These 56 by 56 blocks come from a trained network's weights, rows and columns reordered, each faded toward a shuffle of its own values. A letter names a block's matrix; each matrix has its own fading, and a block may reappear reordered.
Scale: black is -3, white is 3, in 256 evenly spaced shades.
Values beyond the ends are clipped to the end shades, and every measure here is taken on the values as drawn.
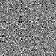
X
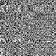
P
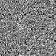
X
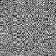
P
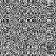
P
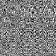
P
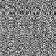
P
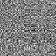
P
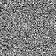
X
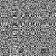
P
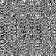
P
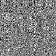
X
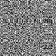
P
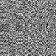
P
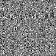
X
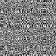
P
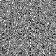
X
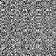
P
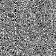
X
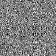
X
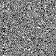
X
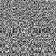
P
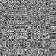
P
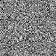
X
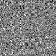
X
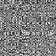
P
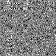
X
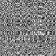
P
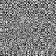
P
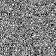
X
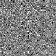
X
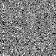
X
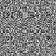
P
